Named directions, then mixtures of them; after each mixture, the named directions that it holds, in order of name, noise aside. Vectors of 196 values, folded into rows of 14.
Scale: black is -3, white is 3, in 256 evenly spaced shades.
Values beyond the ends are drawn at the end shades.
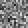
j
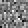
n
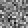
j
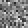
j, n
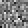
n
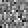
n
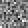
n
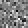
j, n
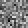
j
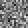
j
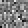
n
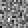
j, n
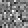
n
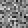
j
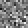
j, n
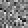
j, n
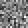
j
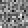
j, n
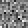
n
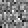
n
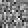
n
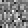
n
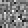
n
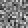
j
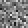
j, n
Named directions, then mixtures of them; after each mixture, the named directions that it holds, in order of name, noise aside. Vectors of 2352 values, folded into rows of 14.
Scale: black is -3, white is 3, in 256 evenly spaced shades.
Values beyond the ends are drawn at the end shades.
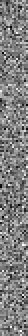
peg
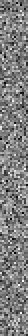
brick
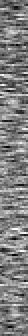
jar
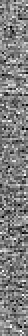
jar, peg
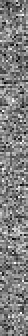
brick, jar, peg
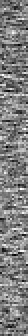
brick, jar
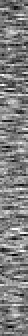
jar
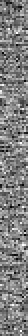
jar, peg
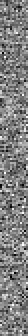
brick, jar, peg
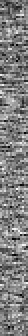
brick, jar, peg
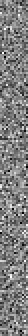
brick, peg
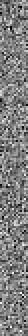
peg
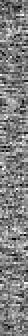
brick, jar, peg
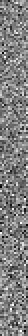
brick, peg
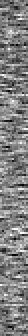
jar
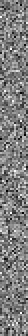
brick
